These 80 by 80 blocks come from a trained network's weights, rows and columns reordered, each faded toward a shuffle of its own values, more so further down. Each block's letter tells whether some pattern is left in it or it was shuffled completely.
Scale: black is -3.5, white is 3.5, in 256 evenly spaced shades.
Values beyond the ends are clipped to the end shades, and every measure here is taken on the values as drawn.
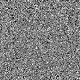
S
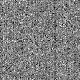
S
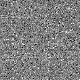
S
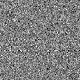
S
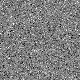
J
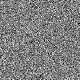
S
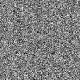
S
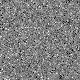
J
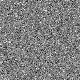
J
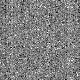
S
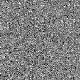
S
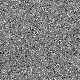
J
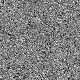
J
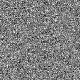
S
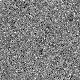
J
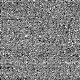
S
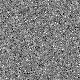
J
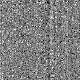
S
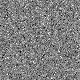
J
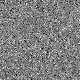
J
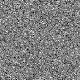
S
